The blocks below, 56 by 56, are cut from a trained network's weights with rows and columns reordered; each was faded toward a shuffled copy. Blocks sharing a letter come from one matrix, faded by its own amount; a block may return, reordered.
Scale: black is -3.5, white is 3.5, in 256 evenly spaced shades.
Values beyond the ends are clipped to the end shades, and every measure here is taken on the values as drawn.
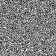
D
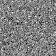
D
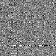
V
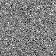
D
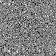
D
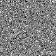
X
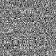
V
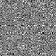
V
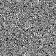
D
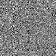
X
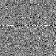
V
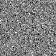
D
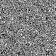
D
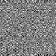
V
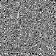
X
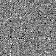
X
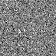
D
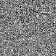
X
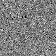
D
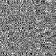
V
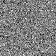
D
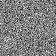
D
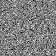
D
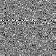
V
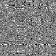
V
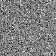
D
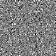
X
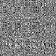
V
